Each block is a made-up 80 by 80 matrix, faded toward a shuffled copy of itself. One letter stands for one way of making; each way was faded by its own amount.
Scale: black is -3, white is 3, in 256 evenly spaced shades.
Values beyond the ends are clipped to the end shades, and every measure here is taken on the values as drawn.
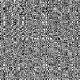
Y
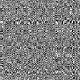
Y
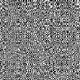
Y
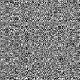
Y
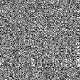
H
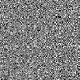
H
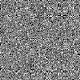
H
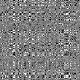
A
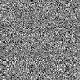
H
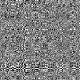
Y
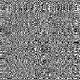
Y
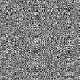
Y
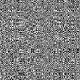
Y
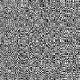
Y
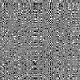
A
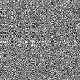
H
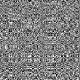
Y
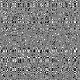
A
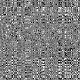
A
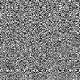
Y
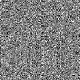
H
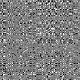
A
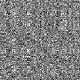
H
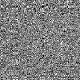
H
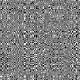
A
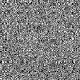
H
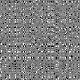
A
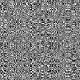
Y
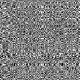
Y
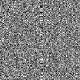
H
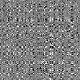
A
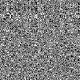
H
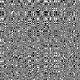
A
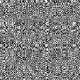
Y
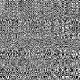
Y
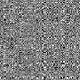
Y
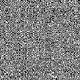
H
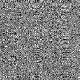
H
